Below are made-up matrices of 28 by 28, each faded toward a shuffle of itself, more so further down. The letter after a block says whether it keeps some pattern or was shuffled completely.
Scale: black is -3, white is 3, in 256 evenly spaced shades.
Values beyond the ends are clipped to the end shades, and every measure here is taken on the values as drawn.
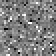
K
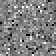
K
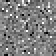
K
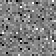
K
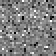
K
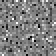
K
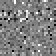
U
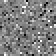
K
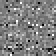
U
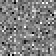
K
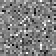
K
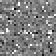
U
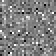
U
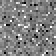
K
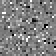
K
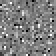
K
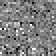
U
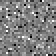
K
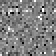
U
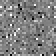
U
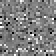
U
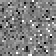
K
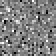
K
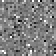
K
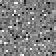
K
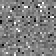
U
